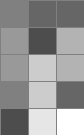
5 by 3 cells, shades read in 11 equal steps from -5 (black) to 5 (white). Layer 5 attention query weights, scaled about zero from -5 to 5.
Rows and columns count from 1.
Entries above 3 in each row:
0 0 0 0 2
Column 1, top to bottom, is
0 1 1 0 -2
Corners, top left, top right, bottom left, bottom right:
0 -1 -2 5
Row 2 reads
1 -2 2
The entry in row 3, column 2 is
3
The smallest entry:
-2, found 2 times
